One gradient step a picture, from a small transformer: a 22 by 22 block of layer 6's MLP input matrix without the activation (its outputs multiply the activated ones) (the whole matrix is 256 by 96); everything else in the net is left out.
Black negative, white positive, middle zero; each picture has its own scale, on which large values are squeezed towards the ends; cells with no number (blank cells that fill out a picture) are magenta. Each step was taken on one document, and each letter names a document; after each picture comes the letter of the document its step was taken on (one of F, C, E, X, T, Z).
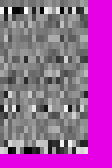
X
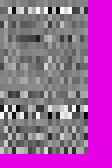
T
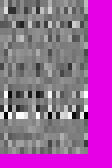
T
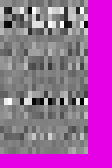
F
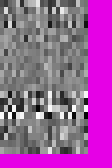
T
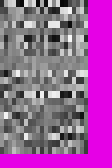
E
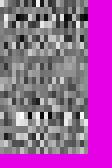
E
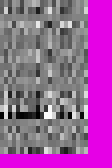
T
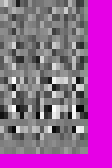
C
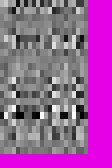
C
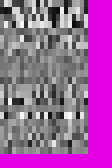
E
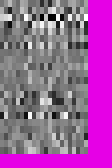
F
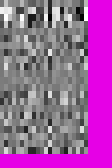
F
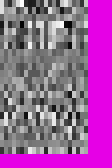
E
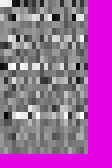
C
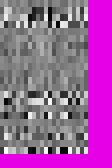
F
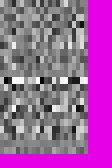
C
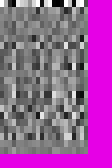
C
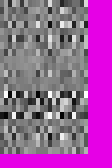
T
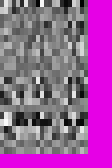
C
